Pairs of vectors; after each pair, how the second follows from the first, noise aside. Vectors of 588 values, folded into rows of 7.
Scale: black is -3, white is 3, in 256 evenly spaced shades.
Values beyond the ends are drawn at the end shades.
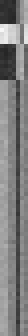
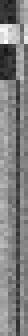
copied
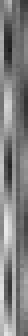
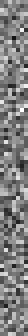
shuffled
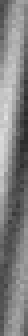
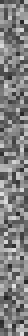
shuffled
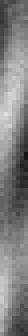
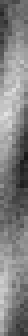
copied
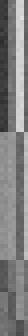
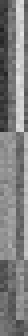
copied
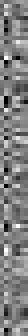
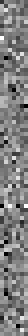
shuffled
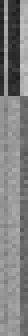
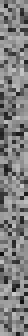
shuffled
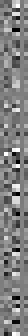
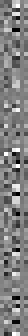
copied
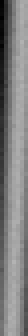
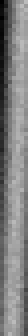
copied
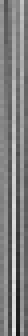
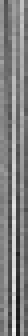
copied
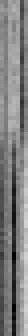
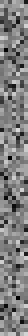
shuffled
